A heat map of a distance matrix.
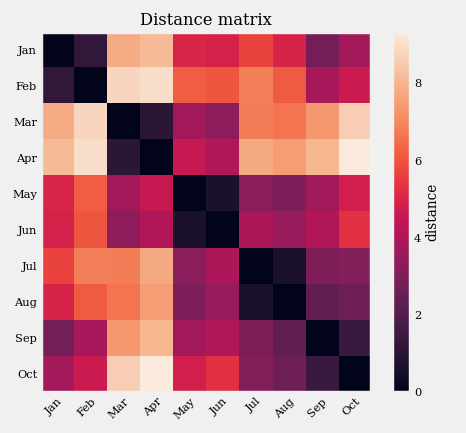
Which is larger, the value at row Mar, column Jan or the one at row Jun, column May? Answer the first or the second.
the first
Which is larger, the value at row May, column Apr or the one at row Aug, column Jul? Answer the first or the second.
the first
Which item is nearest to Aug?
Jul
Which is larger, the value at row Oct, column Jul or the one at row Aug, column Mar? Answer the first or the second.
the second
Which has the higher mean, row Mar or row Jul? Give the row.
Mar
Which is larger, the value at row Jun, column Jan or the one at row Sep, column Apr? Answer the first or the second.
the second
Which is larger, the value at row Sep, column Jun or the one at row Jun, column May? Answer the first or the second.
the first
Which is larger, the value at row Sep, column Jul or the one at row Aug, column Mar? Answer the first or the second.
the second
